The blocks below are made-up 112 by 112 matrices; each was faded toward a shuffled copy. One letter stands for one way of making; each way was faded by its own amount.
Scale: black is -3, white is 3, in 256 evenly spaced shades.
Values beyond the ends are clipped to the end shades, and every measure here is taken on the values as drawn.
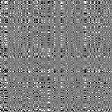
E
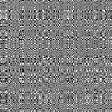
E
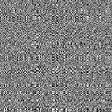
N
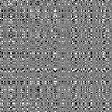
E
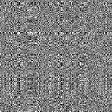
N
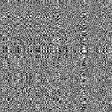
N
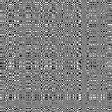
E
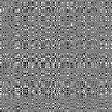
E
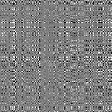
E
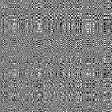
E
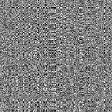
N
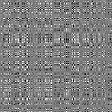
E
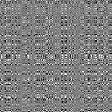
E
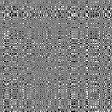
E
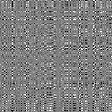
E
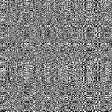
N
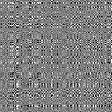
E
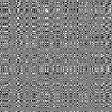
E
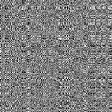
N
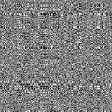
N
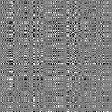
E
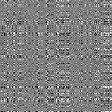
E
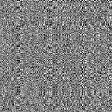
N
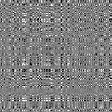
E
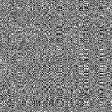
N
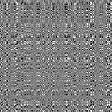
E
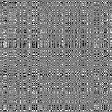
E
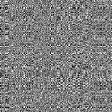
N
